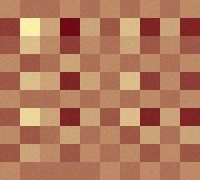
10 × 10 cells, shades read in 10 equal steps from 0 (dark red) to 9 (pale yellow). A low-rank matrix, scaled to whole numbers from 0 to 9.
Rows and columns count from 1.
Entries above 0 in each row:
10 9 10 10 10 10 10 10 10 10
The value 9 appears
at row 2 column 2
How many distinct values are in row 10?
2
